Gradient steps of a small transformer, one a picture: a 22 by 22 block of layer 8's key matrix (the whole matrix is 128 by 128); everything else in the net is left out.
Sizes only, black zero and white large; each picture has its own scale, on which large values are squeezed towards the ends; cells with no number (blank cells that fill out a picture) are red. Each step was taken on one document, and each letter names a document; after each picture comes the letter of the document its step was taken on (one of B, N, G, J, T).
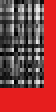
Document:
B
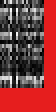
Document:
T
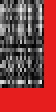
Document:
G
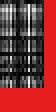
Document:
T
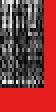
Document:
T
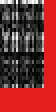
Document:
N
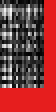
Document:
T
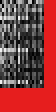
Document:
G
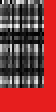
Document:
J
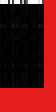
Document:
J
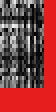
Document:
N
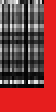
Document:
J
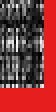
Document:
N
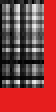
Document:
B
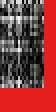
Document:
G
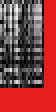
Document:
G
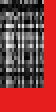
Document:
N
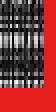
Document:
J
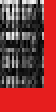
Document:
N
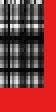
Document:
J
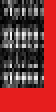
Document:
T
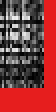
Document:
N
